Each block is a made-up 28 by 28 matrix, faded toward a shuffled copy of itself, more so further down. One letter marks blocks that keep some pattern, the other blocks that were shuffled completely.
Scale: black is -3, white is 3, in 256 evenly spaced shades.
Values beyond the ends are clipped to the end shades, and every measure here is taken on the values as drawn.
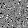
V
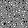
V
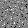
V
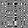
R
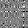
R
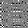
R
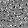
V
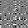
R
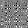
R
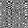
R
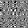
R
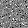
V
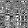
R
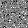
V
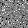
V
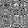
R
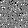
V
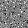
V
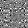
R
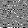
R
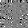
R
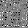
R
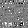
R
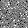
V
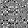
R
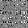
R
